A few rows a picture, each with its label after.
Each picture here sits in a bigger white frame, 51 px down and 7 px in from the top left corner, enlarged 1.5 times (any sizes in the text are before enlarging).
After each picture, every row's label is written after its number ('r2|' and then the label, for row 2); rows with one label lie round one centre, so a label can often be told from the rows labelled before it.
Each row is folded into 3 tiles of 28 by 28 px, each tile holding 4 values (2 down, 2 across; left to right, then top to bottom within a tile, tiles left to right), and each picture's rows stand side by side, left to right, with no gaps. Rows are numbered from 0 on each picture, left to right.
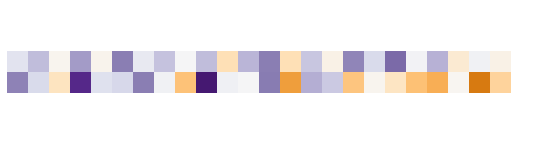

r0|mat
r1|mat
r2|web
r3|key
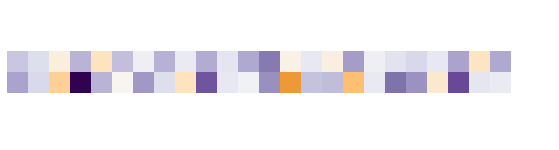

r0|mat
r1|mat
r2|web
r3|mat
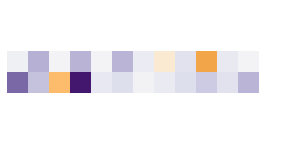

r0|mat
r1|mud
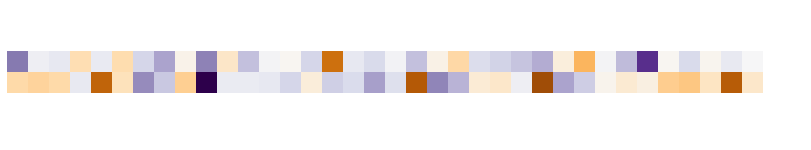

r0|key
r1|mat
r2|mud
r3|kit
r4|kit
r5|key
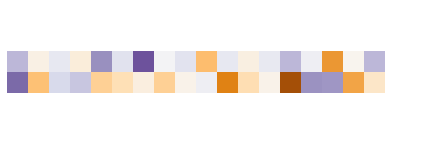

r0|web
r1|key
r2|kit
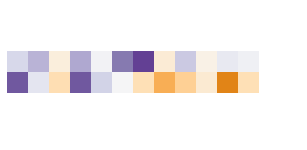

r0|mat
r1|key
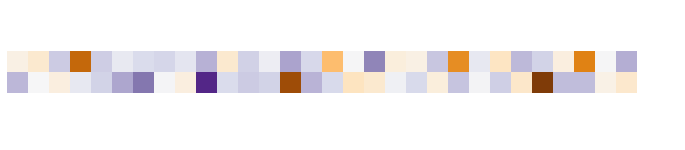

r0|mud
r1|mat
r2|kit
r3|mud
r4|kit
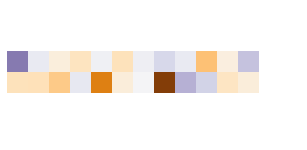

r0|key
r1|kit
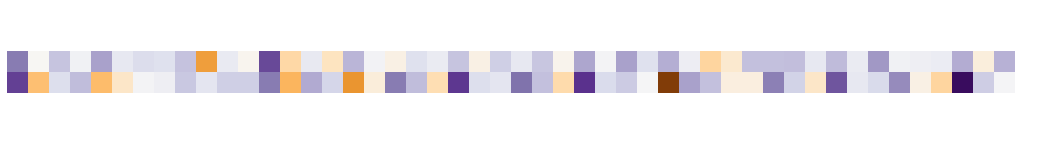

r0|web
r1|mud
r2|web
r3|mat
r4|mat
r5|kit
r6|mat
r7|mat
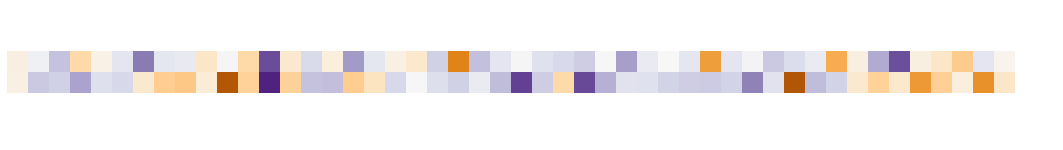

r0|mud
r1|key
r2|web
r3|mud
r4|mat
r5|mud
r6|kit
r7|key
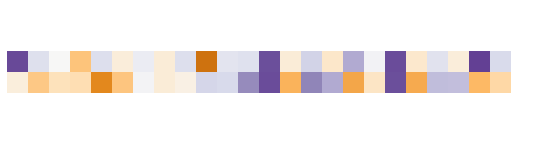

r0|key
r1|mud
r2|web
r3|web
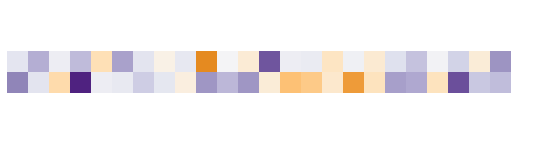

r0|mat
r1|mud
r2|key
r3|mat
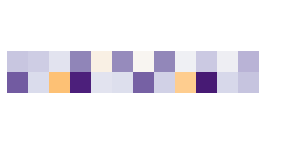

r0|mat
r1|mat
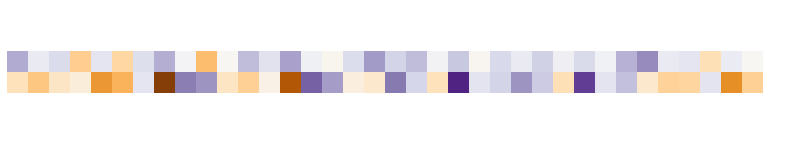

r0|key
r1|kit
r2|kit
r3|mat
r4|mat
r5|key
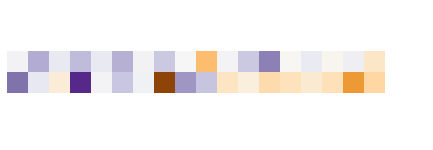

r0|mat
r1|kit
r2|key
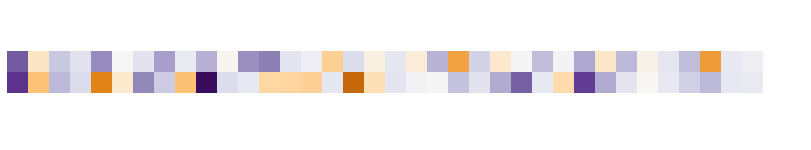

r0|web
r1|mat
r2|key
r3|mud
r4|mat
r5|mud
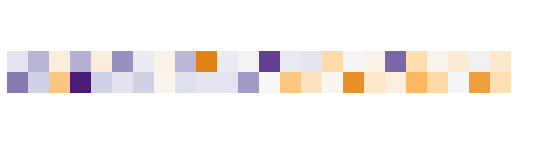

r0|mat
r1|mud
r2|key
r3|key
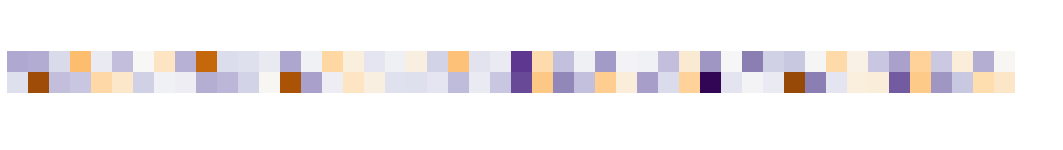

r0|kit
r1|mud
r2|kit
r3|mud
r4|web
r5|mat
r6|kit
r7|web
